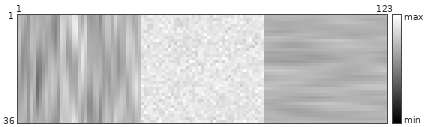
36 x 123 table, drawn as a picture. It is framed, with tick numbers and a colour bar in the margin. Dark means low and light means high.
It is made of 1 by 3 panels. Panel 1,1: high, streaked downward. Panel 1,2: very high, fine-grained, faint in contrast. Panel 1,3: high, streaked across, faint in contrast.
